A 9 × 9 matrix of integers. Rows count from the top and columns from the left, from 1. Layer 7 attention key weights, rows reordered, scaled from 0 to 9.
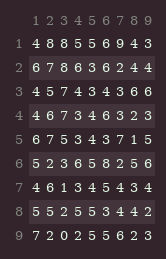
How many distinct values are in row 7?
5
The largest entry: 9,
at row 1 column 7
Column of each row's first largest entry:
7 3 3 3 2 6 2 1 1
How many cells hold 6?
13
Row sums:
52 46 42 38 41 42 34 35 32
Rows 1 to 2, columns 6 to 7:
6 9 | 6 2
